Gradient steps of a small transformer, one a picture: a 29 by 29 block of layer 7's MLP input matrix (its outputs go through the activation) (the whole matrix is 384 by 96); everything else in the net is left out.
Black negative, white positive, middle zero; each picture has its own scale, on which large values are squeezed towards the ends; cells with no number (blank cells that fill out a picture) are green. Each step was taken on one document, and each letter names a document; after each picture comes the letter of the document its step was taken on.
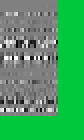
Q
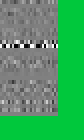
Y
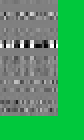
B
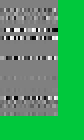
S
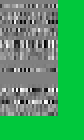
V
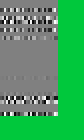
S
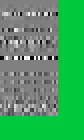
Q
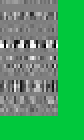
Y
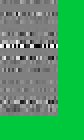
B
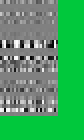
Y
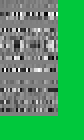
V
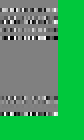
S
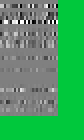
V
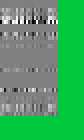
V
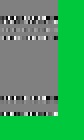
S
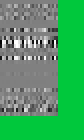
Q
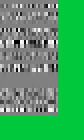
V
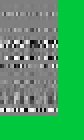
Y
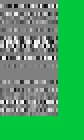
Q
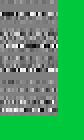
B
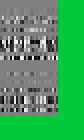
Q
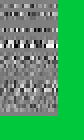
Y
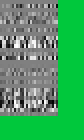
Q
